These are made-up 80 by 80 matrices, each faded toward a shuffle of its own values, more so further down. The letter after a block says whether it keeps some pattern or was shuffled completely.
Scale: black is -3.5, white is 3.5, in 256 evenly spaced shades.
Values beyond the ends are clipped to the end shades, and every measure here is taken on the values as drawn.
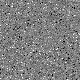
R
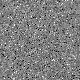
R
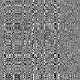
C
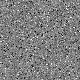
R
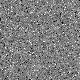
R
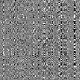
C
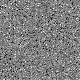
R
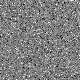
R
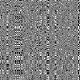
C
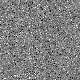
R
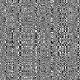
C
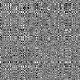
C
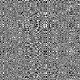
C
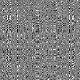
C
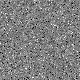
R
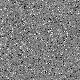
R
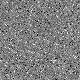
R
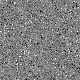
R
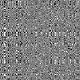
C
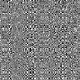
C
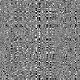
C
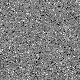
R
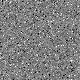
R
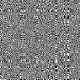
C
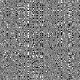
C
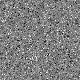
R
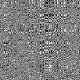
C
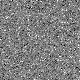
R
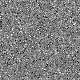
R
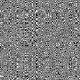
C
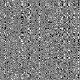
C
